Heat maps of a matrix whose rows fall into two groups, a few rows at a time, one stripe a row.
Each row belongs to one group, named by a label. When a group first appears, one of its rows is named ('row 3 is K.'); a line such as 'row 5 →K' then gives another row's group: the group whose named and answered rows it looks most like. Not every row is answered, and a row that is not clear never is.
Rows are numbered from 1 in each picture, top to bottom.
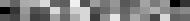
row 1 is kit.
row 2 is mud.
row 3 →mud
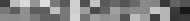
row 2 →mud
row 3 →kit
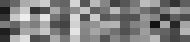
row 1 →kit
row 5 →kit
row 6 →mud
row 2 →mud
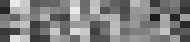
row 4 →mud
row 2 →kit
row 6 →mud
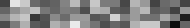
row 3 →mud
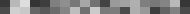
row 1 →mud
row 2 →kit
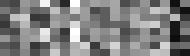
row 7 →mud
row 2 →mud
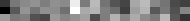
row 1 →kit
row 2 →kit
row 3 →mud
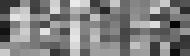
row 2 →mud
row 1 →mud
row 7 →kit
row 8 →kit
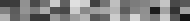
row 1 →mud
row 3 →mud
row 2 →kit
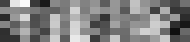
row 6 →mud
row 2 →kit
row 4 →mud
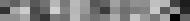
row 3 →mud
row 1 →mud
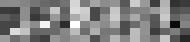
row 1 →kit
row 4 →kit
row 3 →mud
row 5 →kit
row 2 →mud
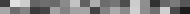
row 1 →kit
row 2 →mud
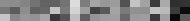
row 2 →mud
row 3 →kit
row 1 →kit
